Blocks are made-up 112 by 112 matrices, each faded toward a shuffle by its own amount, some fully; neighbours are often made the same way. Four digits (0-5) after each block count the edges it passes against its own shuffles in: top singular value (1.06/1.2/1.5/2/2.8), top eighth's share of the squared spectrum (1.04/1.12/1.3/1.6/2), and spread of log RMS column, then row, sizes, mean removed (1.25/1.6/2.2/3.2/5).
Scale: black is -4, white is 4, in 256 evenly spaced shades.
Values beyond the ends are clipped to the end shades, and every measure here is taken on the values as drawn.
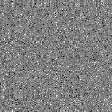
4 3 1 2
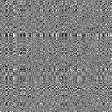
5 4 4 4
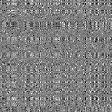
5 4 3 3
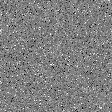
0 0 0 0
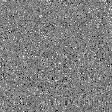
3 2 1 1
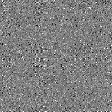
4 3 2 2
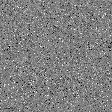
1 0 0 0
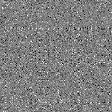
4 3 2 2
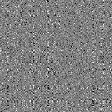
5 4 3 3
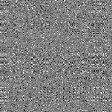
4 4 2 2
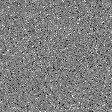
2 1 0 0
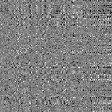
5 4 3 3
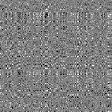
5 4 3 3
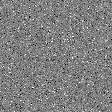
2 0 0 0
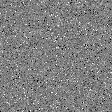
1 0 0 0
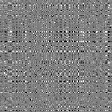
5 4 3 4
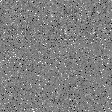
3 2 0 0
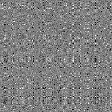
5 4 3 3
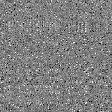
4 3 1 1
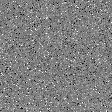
1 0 0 0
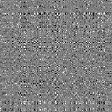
5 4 3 3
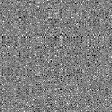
4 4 2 3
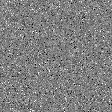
2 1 0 0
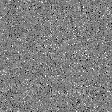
3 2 1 1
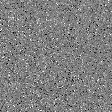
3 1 0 0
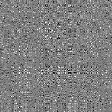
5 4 3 3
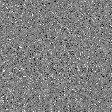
3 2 1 1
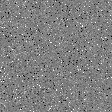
1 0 0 0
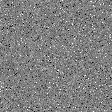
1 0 0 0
